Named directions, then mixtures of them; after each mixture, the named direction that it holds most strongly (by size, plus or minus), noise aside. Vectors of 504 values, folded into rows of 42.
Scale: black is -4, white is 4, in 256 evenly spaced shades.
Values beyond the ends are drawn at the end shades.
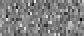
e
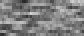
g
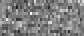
e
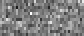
e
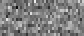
e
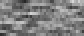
g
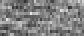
g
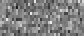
e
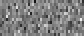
e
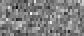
e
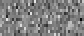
e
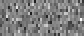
e
